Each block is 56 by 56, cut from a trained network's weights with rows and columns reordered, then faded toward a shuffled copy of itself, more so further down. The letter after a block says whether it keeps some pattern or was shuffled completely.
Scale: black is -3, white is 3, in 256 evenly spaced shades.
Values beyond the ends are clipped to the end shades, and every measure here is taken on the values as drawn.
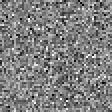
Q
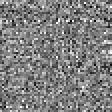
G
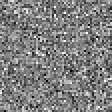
G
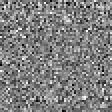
G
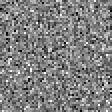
Q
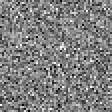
Q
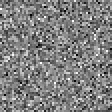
Q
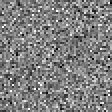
Q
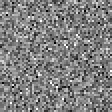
Q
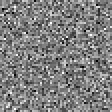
Q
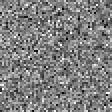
Q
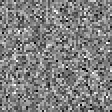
G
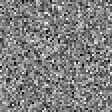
Q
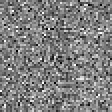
G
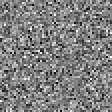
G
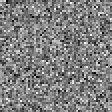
Q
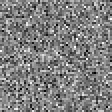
Q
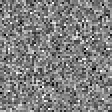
Q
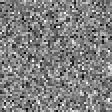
Q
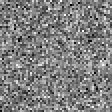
Q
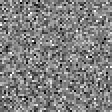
Q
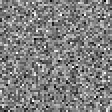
Q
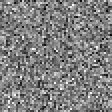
Q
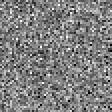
Q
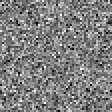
Q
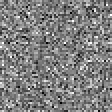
G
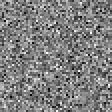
Q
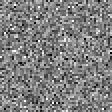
Q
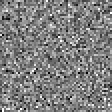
G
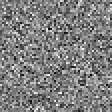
G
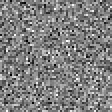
Q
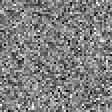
Q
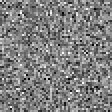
G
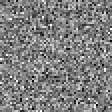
G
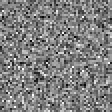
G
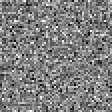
G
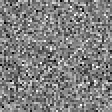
G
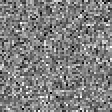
G
